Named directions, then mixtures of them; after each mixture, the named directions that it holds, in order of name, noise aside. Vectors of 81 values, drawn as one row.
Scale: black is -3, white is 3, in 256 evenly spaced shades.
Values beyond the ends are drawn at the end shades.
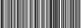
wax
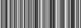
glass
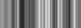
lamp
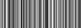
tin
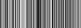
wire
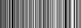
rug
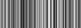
lamp, tin, wax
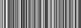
tin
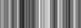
lamp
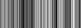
glass, lamp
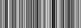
glass, lamp, wire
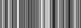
glass, lamp, wire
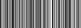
lamp, rug, wire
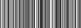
glass, rug, wax
